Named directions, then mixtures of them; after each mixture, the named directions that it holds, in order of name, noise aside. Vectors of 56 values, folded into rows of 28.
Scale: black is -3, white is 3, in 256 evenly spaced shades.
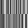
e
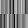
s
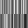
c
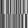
e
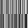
c, e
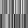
c, s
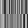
e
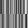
e, s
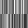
c, s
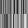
c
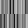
s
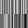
c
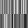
c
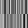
e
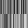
c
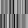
s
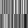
c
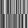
e
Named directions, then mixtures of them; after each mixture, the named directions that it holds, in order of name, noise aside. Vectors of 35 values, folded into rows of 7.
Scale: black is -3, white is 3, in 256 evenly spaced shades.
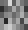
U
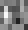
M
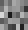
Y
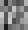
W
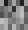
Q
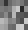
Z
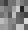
Z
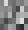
Z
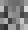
M, U, Y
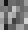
W, Z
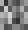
M, W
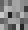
Y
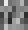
W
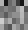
Q, W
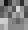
Q, Z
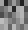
Q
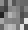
U, Y, Z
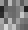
Q, U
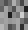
Q, Y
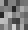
M, Q, Y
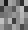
Q, U, W
